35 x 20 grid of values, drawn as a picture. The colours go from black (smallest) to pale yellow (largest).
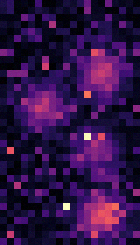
The values are skewed, with a long tail toward high values. The bottom right is the ninth with the highest average. Neither half mirrors the other. There are four bumps.
